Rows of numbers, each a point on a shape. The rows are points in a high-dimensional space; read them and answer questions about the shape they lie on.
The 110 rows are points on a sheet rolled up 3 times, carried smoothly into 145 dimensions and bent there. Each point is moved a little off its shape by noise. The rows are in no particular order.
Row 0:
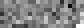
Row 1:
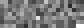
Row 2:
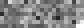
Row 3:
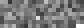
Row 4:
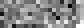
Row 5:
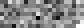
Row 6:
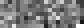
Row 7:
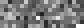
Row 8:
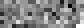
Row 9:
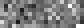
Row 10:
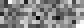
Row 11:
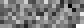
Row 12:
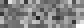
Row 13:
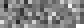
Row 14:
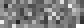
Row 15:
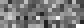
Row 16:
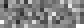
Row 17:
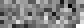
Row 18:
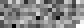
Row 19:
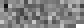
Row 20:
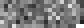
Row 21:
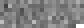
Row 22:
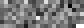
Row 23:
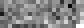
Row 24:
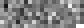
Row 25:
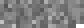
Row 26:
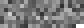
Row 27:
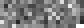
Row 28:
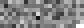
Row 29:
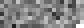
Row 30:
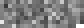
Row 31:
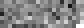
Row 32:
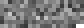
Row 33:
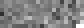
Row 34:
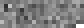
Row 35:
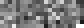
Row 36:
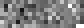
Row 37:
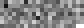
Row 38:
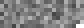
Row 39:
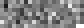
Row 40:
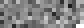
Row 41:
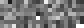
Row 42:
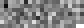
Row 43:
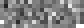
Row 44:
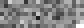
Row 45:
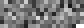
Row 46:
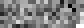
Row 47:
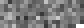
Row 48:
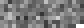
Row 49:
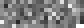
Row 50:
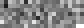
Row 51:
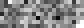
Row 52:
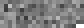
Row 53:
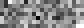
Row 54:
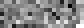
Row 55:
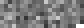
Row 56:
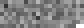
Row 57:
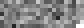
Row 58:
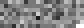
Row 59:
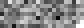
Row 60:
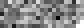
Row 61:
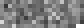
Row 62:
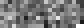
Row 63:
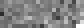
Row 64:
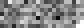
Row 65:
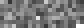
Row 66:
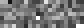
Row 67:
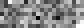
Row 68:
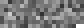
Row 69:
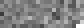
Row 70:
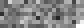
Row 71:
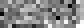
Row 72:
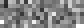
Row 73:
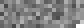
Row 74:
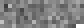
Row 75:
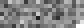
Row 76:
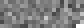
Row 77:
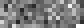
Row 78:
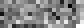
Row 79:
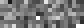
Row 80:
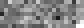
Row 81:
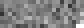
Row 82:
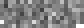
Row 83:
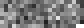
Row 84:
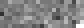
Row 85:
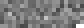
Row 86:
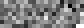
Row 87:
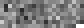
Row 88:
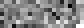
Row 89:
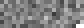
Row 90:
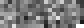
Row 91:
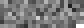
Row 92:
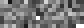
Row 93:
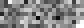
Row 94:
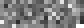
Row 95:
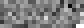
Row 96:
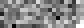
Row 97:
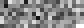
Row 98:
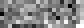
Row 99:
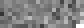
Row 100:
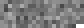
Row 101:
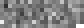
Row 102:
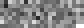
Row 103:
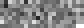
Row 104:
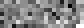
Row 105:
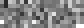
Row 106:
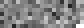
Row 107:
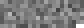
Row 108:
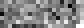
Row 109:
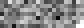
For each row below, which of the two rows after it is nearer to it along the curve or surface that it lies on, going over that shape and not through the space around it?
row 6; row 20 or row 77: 20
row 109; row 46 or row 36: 46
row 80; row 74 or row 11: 11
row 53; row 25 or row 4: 4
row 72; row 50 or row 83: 50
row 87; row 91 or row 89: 91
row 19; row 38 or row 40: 38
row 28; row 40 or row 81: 40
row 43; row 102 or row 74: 102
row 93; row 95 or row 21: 95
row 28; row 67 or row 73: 73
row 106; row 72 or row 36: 72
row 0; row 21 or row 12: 12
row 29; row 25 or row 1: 1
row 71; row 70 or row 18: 18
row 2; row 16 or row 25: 16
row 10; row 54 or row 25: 54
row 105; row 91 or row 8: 91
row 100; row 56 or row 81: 81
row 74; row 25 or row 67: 25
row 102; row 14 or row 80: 80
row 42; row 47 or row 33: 47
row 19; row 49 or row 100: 100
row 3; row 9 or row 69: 69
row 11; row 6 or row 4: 4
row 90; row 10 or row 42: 42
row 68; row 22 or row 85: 85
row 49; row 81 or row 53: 53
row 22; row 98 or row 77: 98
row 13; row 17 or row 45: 45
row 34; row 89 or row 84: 89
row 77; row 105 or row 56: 105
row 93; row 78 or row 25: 78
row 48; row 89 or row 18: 89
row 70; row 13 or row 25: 13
